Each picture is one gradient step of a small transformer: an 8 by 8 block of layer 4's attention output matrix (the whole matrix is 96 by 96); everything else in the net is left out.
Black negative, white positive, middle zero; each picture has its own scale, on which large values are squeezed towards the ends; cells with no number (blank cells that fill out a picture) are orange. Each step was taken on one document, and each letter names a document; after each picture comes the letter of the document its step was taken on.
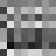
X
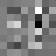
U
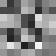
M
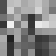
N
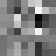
U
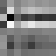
X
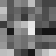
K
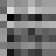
X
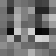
K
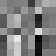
U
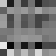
N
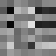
K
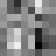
U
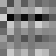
N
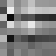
X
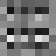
K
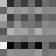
N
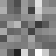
U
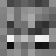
K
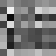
X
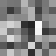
M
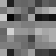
X
